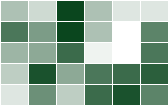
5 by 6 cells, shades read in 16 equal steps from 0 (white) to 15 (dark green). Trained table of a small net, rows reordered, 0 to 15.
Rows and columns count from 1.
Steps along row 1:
down up down down same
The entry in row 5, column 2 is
9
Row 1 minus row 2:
-6 -5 0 0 2 -8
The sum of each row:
32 49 37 61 51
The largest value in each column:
11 14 15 12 14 13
